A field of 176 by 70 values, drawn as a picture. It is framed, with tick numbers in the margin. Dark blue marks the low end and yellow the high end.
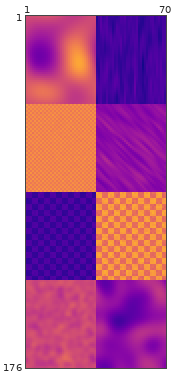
It is made of 4 by 2 panels. Panel 1,1: middling, smooth, strong in contrast. Panel 1,2: very low, streaked downward, faint in contrast. Panel 2,1: high, checkered, faint in contrast. Panel 2,2: low, slanting down to the right, faint in contrast. Panel 3,1: very low, checkered, faint in contrast. Panel 3,2: high, checkered. Panel 4,1: middling, blotchy, faint in contrast. Panel 4,2: low, smooth.
